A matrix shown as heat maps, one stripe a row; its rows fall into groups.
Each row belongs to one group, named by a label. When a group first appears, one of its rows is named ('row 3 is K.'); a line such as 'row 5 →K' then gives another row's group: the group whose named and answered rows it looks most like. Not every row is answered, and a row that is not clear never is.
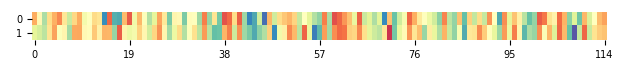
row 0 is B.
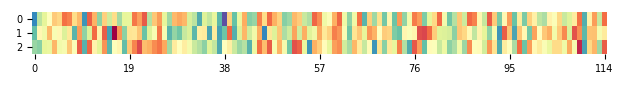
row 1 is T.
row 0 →T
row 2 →T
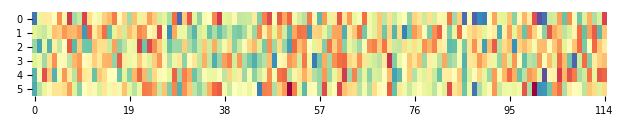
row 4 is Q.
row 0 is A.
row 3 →B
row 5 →A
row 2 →T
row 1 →T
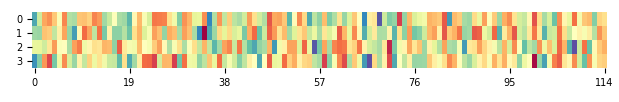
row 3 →Q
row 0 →Q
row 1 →Q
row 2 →B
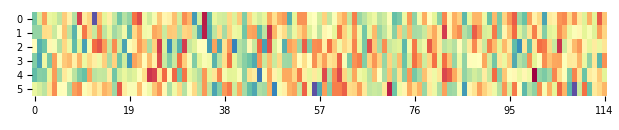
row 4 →Q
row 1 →Q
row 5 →B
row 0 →Q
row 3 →T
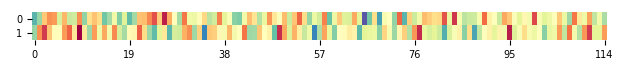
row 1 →A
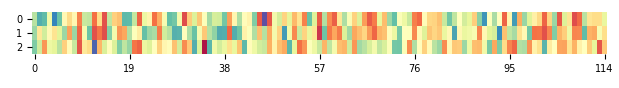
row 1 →T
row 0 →T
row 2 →Q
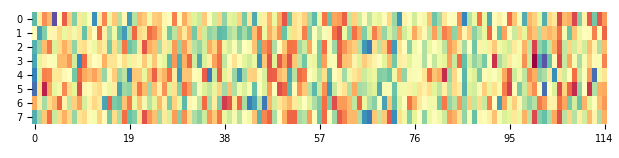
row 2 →A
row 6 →B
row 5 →Q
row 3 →A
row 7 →A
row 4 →Q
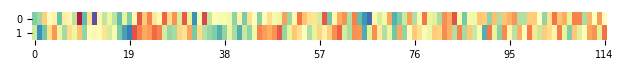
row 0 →Q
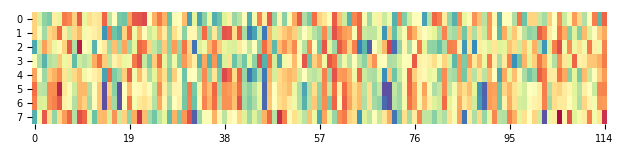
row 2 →A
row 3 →T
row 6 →B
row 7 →A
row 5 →B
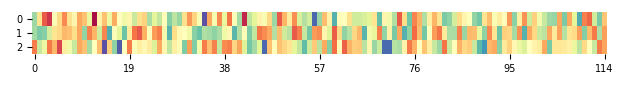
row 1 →T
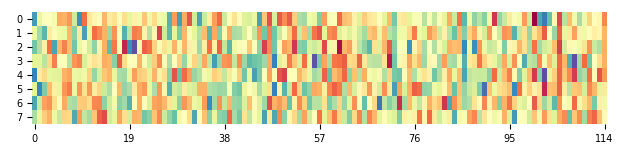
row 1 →T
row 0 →A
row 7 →T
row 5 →T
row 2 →A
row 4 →Q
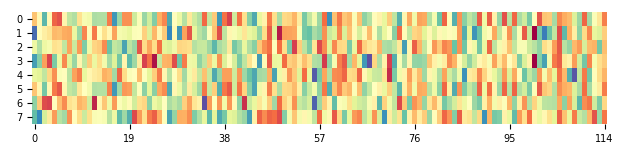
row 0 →B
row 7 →T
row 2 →T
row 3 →Q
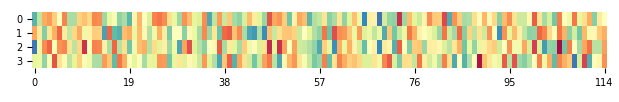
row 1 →B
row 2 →A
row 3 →B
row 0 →Q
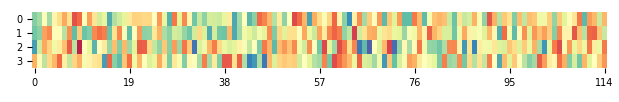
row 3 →B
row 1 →T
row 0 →T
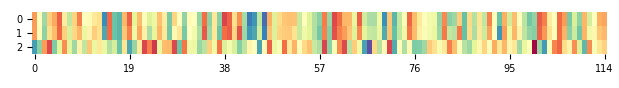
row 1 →B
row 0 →B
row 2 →Q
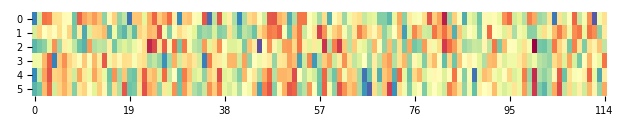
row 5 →A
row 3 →A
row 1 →T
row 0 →Q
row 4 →A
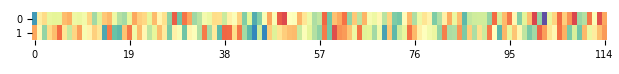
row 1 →B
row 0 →Q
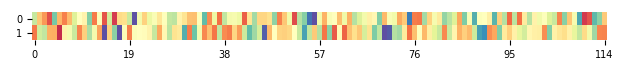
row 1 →B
